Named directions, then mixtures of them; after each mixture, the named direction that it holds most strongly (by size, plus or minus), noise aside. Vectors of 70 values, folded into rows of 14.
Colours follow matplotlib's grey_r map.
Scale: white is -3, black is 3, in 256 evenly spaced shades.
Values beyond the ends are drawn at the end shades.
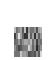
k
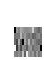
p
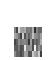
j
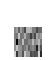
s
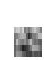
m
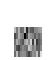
k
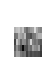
m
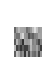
m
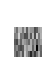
k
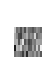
p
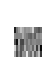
p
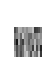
j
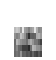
m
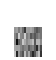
s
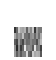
j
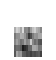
m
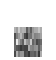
m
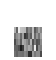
j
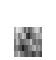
m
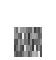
j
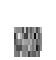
k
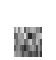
m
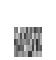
j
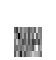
s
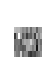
k
